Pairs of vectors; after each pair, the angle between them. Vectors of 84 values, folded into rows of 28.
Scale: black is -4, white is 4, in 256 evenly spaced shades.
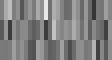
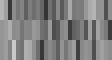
partly opposed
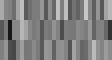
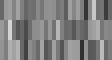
partly opposed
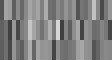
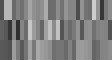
nearly parallel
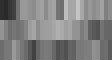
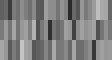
orthogonal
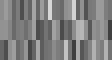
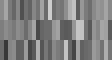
nearly parallel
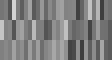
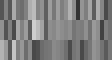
partly aligned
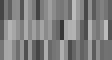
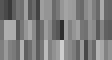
partly aligned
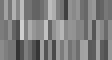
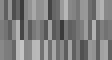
nearly opposite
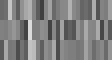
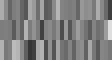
partly opposed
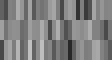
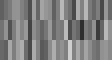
partly opposed
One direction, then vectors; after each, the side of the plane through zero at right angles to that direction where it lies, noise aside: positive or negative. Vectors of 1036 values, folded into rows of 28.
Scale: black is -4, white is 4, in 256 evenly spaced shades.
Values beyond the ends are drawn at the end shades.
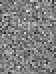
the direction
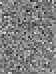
negative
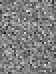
positive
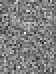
positive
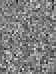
positive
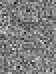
negative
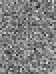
negative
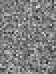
positive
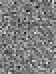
negative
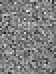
positive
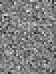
positive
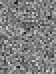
negative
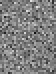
positive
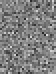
negative
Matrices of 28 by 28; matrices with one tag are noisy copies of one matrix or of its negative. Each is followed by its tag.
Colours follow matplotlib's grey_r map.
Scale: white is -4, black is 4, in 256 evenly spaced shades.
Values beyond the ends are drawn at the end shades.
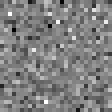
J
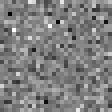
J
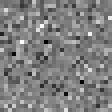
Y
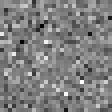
Y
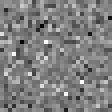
Y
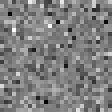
J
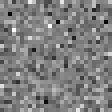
J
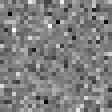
J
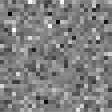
J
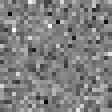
J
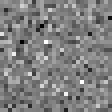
Y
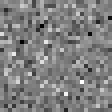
Y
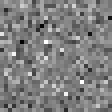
Y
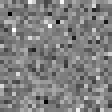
J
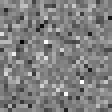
Y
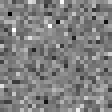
J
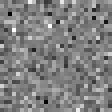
J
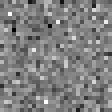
J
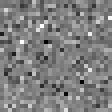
Y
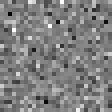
J
